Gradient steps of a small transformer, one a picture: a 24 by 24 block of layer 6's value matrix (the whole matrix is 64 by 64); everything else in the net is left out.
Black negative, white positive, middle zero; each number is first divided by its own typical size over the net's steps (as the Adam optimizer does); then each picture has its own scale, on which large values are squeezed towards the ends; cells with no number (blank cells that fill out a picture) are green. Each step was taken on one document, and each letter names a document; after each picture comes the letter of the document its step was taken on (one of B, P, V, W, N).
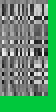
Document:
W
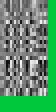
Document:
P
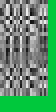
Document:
P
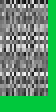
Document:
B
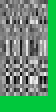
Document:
P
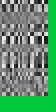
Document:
W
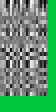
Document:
P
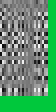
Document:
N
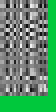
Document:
P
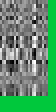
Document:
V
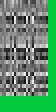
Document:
B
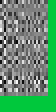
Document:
N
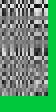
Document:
W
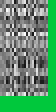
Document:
B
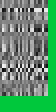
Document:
W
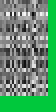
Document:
B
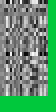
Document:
P
